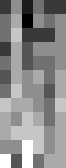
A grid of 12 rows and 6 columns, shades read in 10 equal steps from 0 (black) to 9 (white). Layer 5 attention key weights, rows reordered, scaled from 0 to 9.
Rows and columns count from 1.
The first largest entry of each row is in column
2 2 2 2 2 2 2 1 3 2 3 1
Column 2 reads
5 6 7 6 6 6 7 6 5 7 5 3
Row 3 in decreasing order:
7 5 4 2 2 2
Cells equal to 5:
17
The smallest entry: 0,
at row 2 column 3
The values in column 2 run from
3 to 7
